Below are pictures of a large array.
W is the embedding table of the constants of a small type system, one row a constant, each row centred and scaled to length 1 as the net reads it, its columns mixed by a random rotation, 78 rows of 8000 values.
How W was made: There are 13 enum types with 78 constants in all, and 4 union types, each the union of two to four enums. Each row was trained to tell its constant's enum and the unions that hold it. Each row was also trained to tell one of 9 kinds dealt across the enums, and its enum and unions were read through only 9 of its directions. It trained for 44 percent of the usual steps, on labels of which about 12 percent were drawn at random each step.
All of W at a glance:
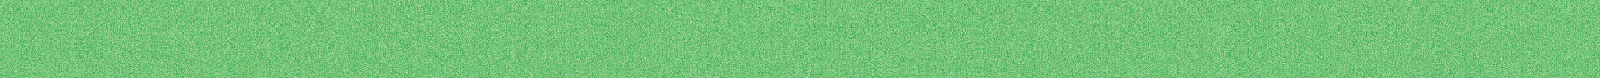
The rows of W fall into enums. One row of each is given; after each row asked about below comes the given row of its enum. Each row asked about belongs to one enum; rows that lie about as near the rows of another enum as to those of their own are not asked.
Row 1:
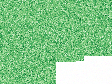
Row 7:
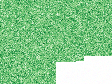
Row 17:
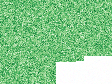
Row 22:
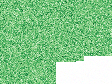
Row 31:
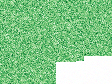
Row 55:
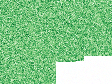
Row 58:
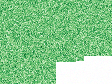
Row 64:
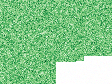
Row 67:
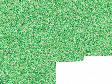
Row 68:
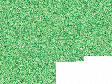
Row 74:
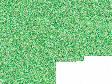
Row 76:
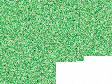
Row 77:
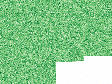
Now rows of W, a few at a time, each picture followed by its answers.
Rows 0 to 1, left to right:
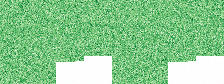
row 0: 68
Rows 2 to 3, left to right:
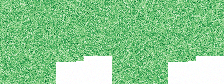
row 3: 68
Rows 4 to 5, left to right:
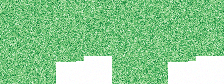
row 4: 77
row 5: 64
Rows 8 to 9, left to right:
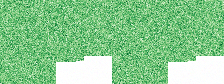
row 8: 55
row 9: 55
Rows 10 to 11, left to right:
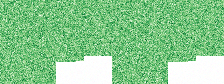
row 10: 55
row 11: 17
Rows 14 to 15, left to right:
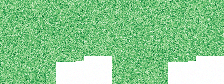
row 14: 67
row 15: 22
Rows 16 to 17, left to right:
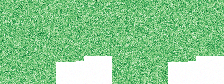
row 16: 68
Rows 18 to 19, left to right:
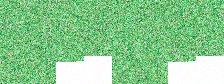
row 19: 74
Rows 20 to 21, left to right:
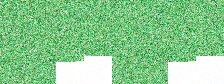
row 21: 22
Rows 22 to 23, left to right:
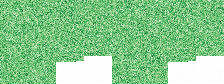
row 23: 74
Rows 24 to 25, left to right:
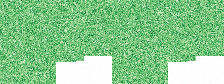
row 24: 17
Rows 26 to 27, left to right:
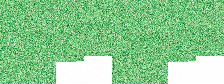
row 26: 68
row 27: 76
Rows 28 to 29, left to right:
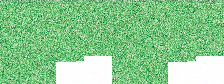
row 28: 17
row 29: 31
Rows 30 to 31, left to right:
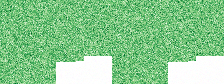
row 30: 58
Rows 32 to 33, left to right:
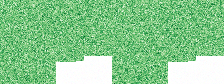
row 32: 74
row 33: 74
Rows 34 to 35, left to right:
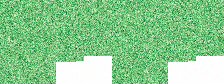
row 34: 76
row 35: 22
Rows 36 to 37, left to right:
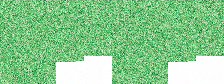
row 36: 1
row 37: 31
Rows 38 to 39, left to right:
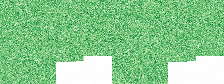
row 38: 77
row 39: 64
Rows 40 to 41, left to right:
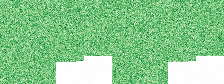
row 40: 74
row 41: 17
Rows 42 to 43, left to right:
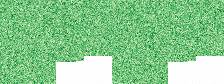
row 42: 55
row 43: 68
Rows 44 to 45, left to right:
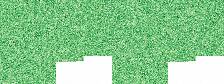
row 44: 77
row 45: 77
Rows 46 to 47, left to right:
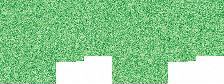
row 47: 77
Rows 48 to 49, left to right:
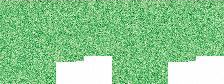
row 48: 68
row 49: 76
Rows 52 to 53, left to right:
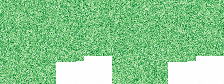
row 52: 1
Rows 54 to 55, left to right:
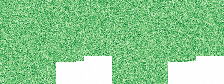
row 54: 1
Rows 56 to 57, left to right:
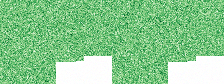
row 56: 64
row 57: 64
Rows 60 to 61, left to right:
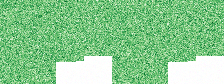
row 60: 22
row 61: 77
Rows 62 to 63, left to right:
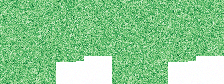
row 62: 22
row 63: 76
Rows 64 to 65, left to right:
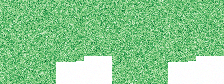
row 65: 31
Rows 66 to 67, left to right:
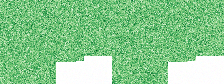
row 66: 1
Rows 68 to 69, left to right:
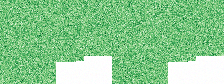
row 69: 74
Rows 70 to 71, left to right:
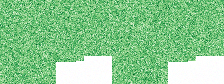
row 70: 1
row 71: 67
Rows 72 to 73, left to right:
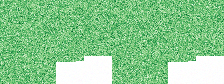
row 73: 1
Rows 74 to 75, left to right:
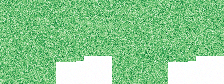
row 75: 22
